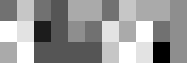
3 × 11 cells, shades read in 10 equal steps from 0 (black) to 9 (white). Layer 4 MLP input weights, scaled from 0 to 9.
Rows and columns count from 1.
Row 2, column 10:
4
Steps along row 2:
down down up up down up down up down up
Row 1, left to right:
4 7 4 3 6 6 4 7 6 6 5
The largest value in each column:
9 9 4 3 6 6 8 9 9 6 5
